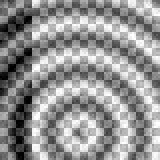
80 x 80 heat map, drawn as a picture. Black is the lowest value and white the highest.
Average level on the scale: 60%. Rings: centred on the bottom middle. Mirror symmetry: none. Histogram: bell-shaped. Seam: vertical, 20% of the way across, the right part higher.
